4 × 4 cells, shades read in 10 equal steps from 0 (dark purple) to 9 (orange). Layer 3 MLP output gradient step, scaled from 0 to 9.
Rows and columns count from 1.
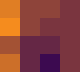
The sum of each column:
29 12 9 12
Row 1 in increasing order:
3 4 4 8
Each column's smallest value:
5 2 0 3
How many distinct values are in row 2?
3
